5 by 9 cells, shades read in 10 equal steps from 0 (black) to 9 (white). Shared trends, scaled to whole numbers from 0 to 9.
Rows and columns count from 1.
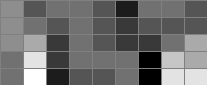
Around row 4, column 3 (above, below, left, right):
2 1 8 4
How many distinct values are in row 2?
4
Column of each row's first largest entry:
1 1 2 2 2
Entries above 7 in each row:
0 0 0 1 3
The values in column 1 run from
4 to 5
